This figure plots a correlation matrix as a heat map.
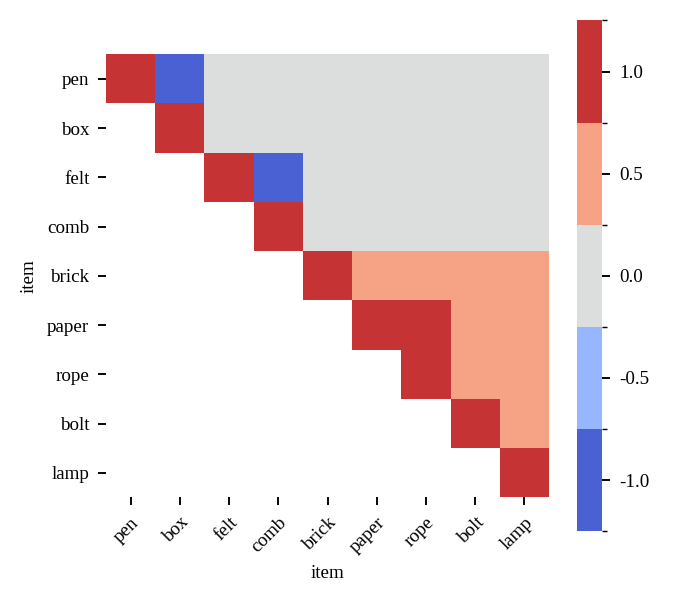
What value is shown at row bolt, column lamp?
0.5
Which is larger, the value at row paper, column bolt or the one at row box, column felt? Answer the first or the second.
the first
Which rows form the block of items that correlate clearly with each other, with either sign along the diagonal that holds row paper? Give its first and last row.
brick to lamp
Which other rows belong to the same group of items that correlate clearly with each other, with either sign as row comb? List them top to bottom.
felt
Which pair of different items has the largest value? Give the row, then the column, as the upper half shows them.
paper, rope
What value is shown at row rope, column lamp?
0.5
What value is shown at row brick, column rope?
0.5
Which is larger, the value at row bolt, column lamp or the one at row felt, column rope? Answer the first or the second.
the first
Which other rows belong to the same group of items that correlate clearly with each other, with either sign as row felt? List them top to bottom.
comb
